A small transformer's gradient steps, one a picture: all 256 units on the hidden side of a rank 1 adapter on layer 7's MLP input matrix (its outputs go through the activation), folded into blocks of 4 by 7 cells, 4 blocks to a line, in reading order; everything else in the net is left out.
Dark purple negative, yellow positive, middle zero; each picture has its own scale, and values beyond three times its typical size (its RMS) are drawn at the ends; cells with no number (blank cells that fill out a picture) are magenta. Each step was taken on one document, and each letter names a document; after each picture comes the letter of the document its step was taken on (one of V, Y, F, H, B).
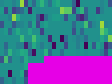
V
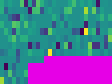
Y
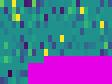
V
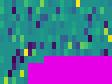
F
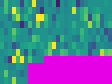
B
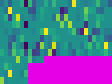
Y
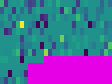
V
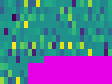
Y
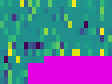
Y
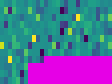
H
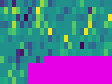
F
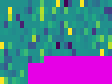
H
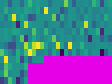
Y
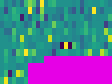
F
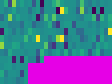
B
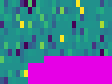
V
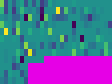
F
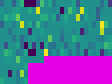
V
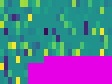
Y
